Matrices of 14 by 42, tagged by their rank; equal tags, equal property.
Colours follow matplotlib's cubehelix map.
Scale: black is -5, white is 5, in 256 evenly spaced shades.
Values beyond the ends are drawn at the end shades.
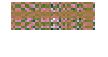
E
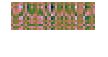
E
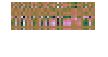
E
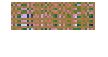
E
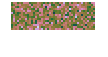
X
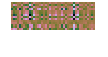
E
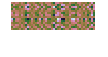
E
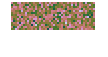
X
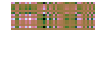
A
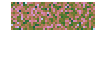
X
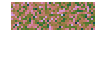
X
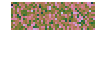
X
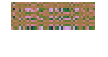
E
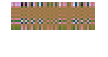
A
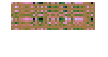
E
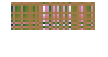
A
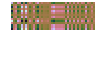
A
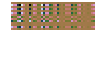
A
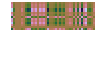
A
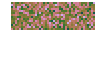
X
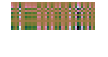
A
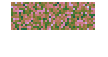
X
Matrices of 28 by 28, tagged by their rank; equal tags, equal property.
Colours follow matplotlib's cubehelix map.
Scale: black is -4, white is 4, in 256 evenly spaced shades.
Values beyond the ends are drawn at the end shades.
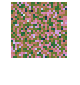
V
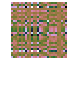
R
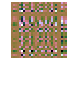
R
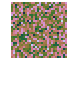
V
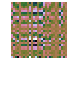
R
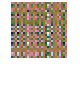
R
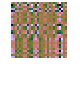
R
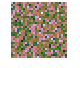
V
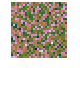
V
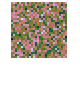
V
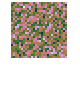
V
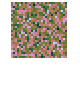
V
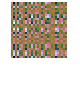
R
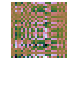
R
